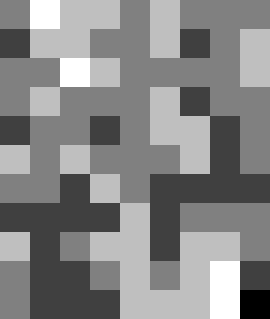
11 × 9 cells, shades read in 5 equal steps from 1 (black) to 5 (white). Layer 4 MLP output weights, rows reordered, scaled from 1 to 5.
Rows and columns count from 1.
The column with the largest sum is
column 5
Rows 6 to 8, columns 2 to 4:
3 4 3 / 3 2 4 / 2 2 2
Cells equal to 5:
4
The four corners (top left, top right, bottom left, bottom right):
3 3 3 1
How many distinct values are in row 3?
3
